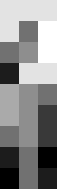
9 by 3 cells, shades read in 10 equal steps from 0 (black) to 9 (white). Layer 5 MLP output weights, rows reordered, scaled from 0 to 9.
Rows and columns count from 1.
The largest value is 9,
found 2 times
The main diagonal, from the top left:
8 4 9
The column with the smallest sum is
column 1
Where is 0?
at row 8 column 3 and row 9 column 1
